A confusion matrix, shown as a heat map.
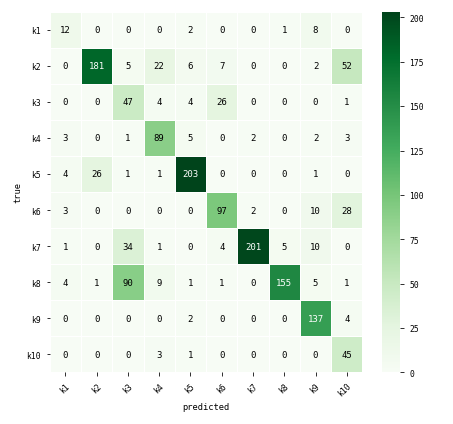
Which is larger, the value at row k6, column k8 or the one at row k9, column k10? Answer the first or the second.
the second
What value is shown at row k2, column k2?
181
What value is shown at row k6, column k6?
97
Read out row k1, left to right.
12 0 0 0 2 0 0 1 8 0
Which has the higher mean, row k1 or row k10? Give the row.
k10
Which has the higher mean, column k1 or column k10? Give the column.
k10
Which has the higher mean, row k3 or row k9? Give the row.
k9
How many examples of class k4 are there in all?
105
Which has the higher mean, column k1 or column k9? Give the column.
k9
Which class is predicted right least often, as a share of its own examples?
k1
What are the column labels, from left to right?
k1, k2, k3, k4, k5, k6, k7, k8, k9, k10
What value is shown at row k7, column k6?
4
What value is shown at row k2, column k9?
2
